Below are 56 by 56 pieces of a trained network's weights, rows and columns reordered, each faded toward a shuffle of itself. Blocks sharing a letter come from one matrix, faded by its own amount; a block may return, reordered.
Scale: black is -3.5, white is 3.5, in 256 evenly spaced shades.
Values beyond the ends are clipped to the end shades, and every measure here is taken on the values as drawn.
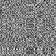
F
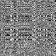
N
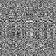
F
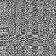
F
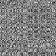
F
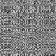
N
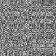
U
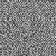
U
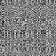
N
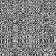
F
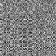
F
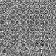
U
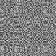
U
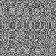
U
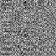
U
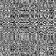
N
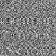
F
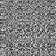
N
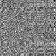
U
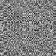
F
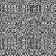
F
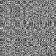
F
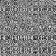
N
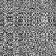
N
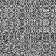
U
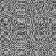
U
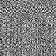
F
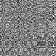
U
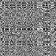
N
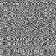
F
